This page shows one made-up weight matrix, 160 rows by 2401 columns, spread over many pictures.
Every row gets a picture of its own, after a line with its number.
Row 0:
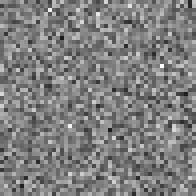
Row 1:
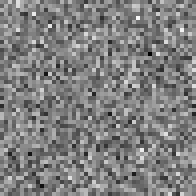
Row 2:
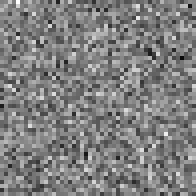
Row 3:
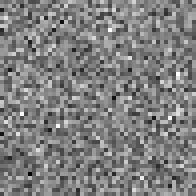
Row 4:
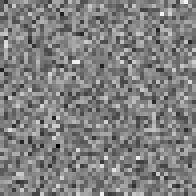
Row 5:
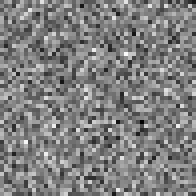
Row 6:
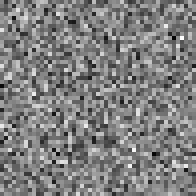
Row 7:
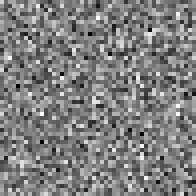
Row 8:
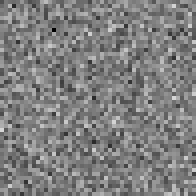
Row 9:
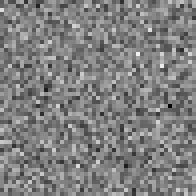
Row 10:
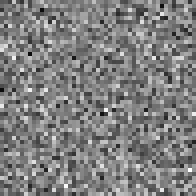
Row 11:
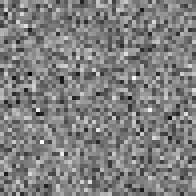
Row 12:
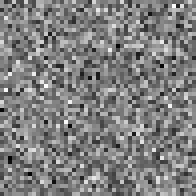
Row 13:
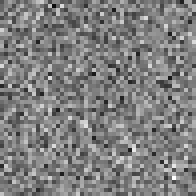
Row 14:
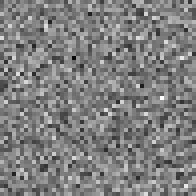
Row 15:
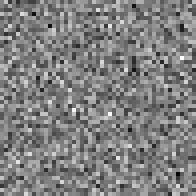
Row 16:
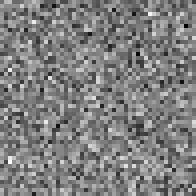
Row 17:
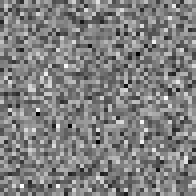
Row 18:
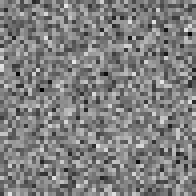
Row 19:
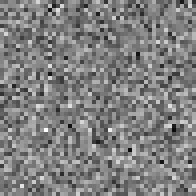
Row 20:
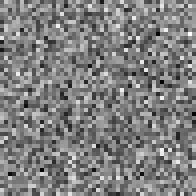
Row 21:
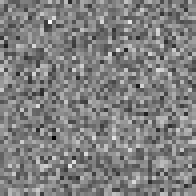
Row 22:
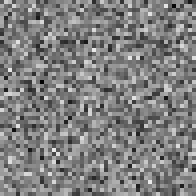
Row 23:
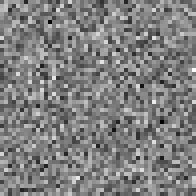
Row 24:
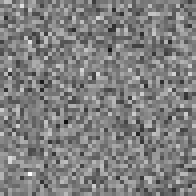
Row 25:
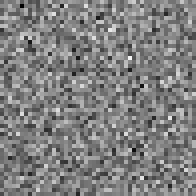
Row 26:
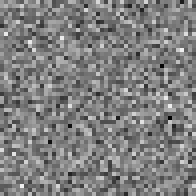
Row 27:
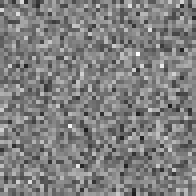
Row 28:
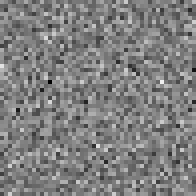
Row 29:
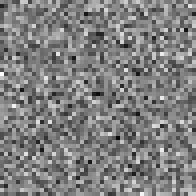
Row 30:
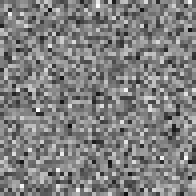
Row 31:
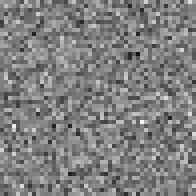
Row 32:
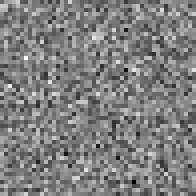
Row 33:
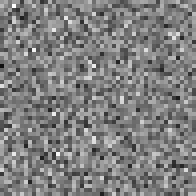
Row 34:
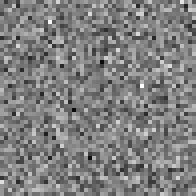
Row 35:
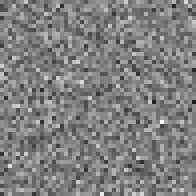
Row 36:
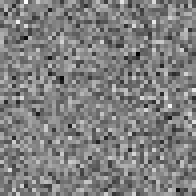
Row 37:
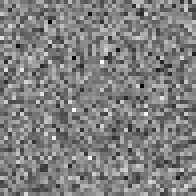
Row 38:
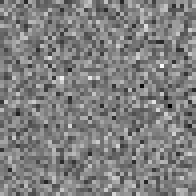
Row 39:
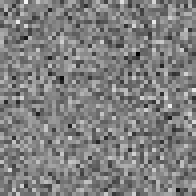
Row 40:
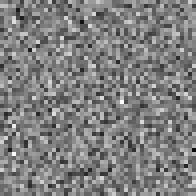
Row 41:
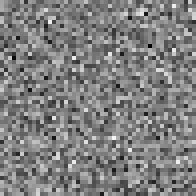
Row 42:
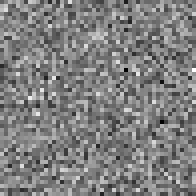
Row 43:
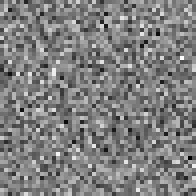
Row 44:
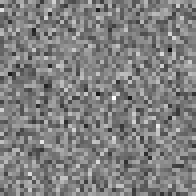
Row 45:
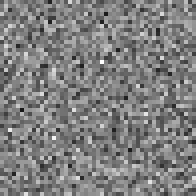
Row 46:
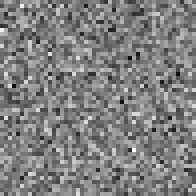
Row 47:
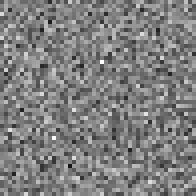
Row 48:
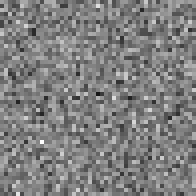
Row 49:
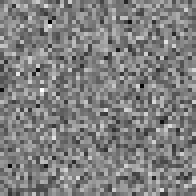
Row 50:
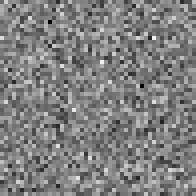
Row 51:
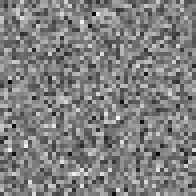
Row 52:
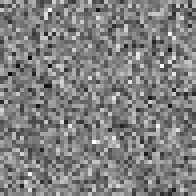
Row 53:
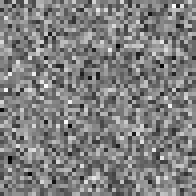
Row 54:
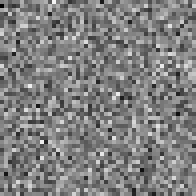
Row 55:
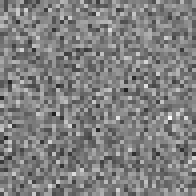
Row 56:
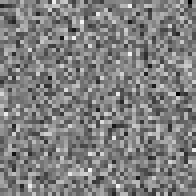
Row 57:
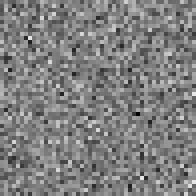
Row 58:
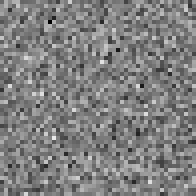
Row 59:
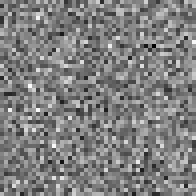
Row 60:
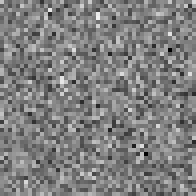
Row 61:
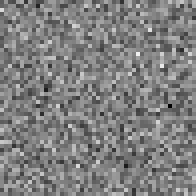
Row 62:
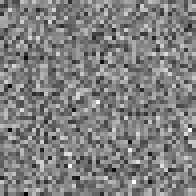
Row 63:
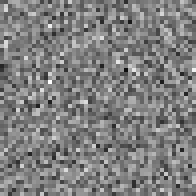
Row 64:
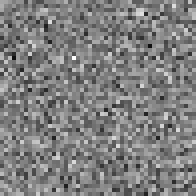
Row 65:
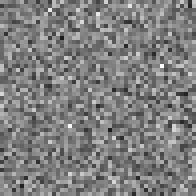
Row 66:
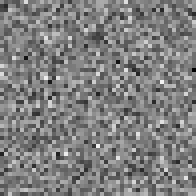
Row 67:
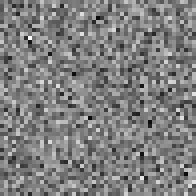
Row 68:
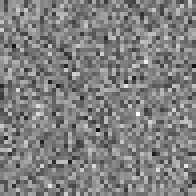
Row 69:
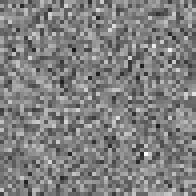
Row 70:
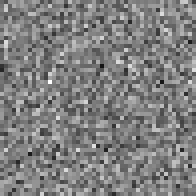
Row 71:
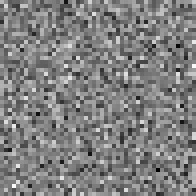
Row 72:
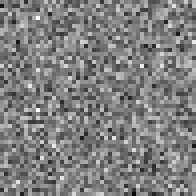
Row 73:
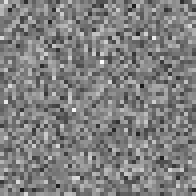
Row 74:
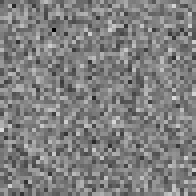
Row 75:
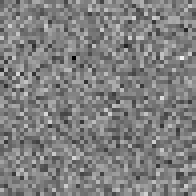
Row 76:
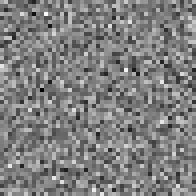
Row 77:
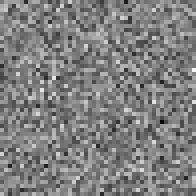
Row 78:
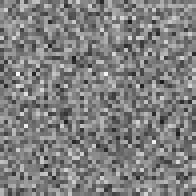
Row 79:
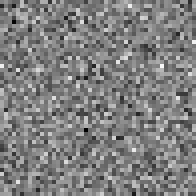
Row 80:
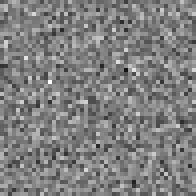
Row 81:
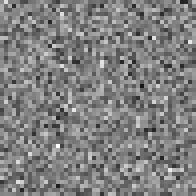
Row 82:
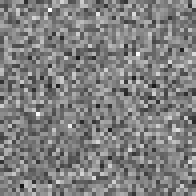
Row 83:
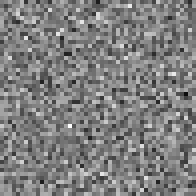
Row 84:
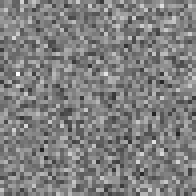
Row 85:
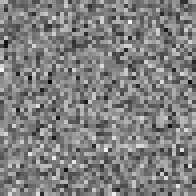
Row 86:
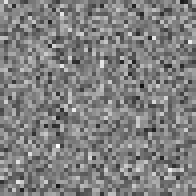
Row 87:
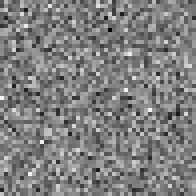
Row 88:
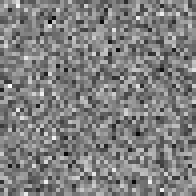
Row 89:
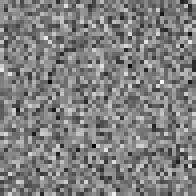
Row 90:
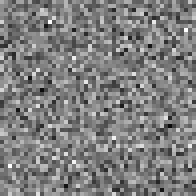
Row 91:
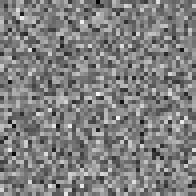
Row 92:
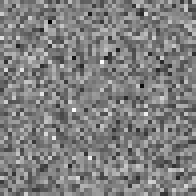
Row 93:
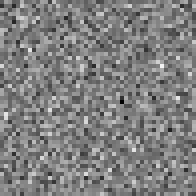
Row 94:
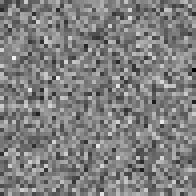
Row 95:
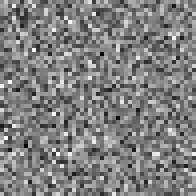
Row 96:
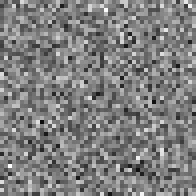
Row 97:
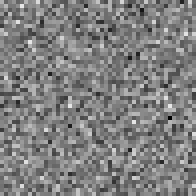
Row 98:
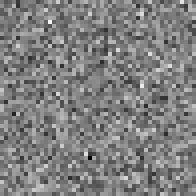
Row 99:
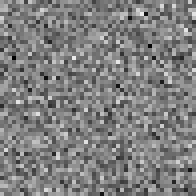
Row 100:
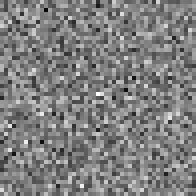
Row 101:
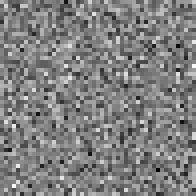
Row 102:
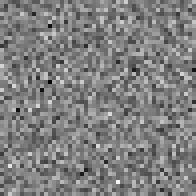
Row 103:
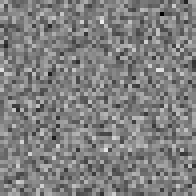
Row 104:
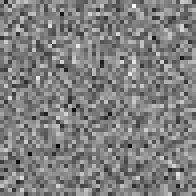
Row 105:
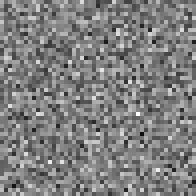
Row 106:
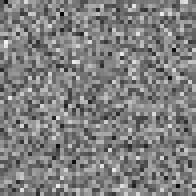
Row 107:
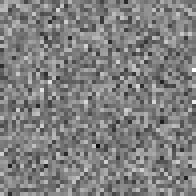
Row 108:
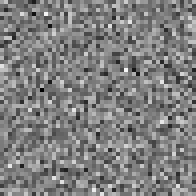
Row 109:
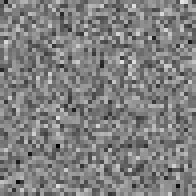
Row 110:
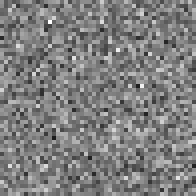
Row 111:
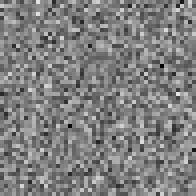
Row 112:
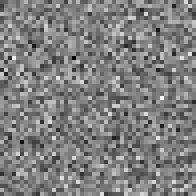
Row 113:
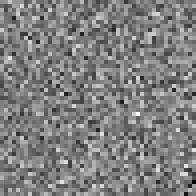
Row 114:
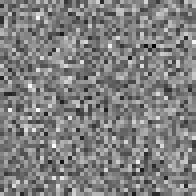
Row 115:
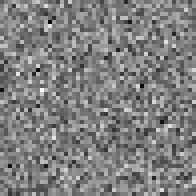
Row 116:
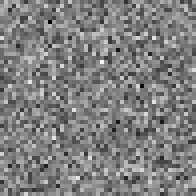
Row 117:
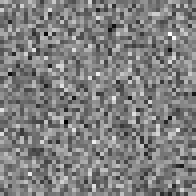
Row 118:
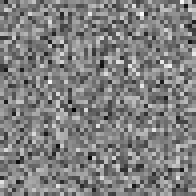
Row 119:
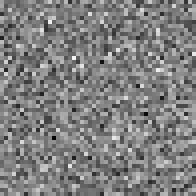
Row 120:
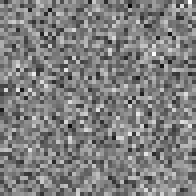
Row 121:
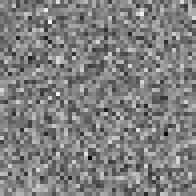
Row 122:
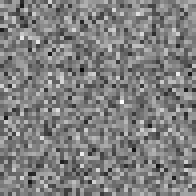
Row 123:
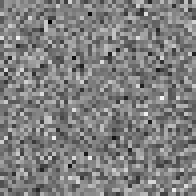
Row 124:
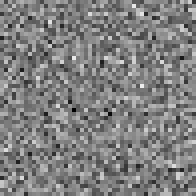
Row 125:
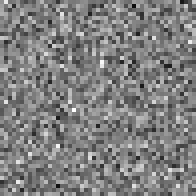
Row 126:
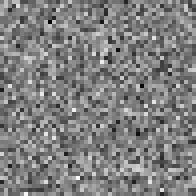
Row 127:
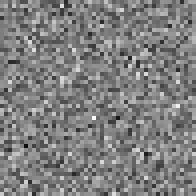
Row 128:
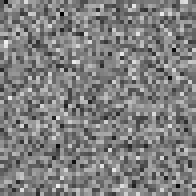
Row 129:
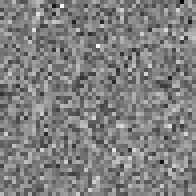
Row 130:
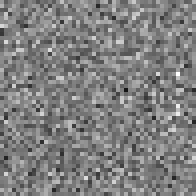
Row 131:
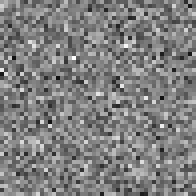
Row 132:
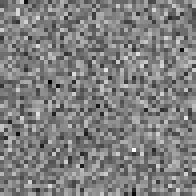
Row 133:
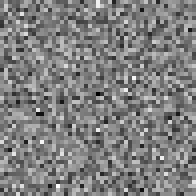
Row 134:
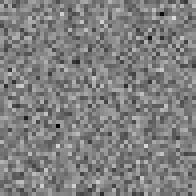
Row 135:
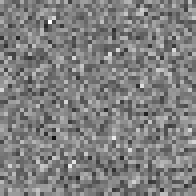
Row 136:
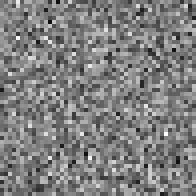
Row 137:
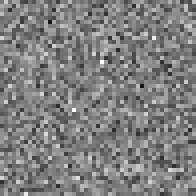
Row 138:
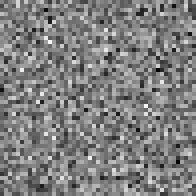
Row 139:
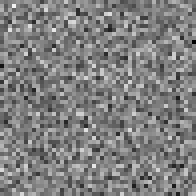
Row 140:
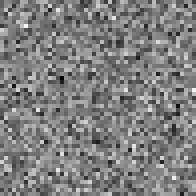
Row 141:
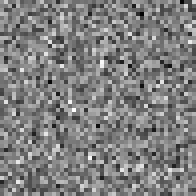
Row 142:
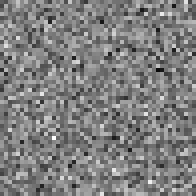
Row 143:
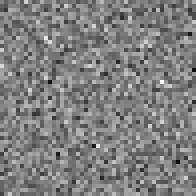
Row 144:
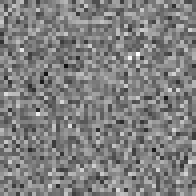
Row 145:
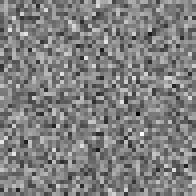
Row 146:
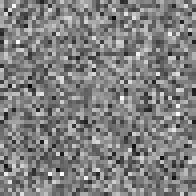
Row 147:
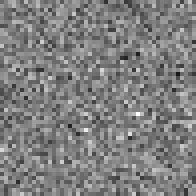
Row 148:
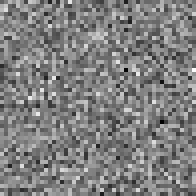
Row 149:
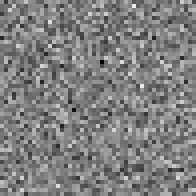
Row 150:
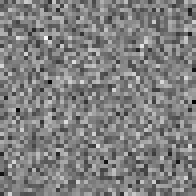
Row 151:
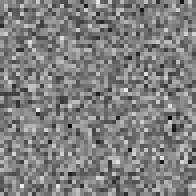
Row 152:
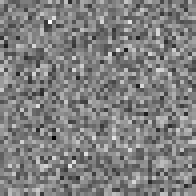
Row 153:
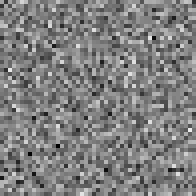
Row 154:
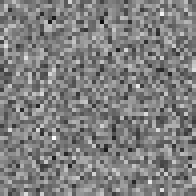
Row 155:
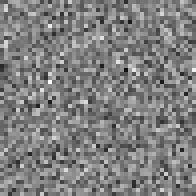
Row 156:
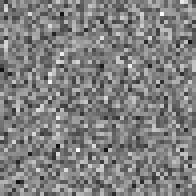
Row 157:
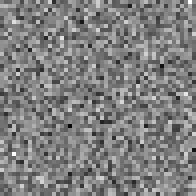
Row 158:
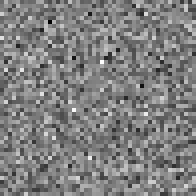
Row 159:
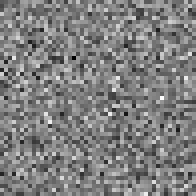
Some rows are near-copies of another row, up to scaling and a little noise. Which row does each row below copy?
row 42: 148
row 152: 21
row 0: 65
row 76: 108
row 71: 101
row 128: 106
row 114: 59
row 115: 49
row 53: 12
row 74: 8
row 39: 36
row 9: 61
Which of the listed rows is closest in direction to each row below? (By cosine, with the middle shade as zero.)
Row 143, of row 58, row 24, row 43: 24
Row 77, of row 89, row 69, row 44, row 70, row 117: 70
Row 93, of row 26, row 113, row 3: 113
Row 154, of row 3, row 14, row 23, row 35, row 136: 23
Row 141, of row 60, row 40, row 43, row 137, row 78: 137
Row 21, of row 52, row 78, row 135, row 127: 135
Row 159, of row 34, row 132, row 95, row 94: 94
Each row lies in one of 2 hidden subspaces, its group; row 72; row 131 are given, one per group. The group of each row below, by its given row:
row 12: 72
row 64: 131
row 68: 72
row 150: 131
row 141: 131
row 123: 131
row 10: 131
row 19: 72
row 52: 72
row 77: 131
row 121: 131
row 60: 72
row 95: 72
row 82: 72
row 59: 72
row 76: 131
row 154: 131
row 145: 72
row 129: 72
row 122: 72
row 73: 131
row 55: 72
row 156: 131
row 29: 131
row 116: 131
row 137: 131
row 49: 131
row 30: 72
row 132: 72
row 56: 72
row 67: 72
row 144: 72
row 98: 131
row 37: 131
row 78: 131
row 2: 131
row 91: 72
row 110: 131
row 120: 72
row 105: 72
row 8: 72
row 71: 72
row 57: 72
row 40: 72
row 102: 131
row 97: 72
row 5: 72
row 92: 131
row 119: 131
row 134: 131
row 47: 131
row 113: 72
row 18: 131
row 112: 131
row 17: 72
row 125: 131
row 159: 131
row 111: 72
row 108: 131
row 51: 72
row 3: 72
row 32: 131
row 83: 72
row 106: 131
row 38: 72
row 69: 72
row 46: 72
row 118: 131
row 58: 131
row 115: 131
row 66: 131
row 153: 131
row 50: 131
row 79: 72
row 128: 131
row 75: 131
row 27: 72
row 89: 131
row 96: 131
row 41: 131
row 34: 131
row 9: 72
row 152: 131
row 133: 72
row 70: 131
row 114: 72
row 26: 72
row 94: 131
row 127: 72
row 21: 131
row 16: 72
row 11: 72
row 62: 131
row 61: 72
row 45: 131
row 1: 131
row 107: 131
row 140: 72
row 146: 72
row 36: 72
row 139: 72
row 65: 72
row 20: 131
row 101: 72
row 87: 72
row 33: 72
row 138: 131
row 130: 72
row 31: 72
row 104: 131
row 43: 131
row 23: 131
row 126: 131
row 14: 131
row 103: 131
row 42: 131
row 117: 72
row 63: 131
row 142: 131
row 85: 131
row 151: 72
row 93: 72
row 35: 131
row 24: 72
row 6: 72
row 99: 131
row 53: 72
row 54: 72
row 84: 131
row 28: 131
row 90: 131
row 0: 72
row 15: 131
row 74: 72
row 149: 131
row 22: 72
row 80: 131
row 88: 131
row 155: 131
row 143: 131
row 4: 131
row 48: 72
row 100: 72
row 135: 131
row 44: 72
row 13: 72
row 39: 72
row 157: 72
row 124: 131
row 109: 131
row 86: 131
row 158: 131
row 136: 131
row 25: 72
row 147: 72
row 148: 131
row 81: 131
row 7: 72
